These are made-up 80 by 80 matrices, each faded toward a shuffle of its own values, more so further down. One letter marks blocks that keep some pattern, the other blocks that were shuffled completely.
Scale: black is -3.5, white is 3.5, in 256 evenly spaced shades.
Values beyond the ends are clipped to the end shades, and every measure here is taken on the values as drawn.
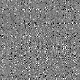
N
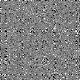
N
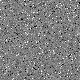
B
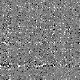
N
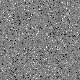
B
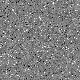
B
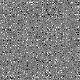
N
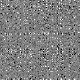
N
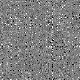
N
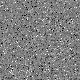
B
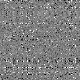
N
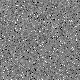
B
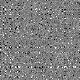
N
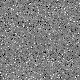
B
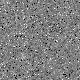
B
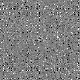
N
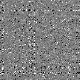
N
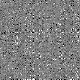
N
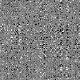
N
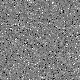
B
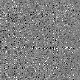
N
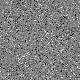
B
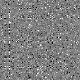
N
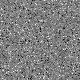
B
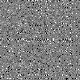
N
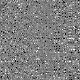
N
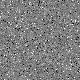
B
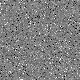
B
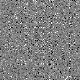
N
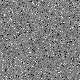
B
